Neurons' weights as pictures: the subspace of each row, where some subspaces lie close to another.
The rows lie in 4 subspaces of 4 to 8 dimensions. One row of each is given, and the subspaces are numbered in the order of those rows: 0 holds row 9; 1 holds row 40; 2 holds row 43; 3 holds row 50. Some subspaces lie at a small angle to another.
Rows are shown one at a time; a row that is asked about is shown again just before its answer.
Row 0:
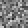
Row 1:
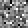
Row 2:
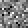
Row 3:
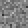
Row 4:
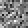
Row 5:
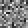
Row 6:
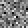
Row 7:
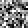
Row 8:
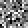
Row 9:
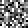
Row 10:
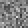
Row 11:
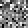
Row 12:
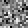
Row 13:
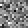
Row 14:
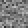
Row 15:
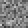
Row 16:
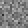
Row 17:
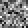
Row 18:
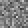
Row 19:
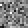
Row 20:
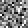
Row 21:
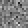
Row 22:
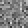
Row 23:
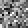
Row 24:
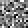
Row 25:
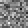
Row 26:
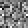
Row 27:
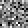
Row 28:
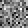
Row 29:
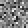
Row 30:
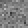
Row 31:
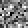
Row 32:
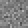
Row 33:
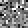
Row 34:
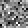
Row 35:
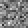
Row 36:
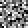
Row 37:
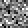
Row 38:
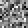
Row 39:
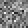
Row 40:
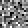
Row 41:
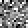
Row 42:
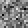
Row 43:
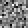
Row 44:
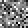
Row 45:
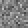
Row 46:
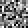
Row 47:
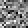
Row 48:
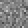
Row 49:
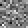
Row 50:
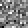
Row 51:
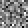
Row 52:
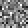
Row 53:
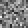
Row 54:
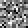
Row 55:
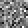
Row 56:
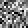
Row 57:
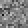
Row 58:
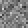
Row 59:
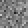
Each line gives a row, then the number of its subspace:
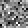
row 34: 2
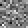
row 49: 3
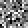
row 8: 2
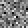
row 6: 0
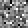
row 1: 0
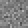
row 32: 2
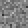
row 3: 2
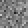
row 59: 0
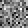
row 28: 1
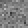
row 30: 3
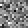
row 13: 3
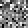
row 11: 3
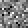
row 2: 1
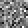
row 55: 0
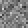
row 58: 2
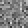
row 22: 0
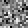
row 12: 3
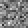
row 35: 3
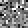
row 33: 0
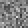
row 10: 0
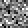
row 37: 3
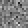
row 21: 1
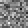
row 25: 3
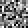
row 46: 0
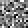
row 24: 0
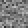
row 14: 3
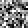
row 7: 0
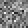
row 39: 1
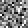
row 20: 0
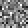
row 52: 2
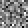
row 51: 0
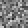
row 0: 3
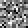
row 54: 3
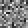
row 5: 0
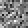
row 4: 3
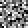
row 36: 3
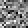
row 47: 3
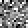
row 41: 0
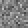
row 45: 1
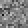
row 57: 3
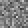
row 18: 0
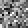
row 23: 2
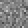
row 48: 0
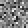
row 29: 0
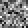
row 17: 2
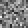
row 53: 2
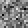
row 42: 0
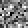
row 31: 2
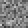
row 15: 2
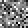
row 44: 1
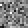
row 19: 3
